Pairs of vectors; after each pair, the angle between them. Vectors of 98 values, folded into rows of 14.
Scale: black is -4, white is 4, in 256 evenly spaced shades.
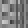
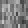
partly aligned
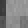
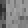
nearly parallel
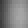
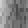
nearly opposite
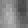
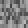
orthogonal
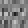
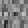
nearly parallel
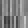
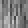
nearly opposite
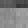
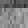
nearly parallel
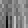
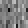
partly aligned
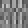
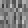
nearly opposite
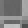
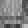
nearly opposite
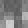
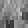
nearly opposite
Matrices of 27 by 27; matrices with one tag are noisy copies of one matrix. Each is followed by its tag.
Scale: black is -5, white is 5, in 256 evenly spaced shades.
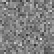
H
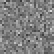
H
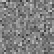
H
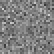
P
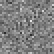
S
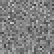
P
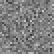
S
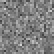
H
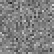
S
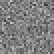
P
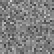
P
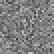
S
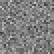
P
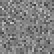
P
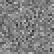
S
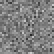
S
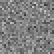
P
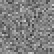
S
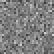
H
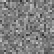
H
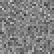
P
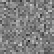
H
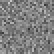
P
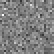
H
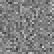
S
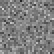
P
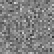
S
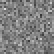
H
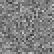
S
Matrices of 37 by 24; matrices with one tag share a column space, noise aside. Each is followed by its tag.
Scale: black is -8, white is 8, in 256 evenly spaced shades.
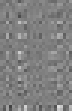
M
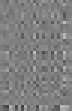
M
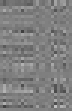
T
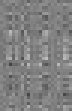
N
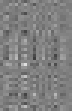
N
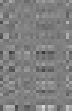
M
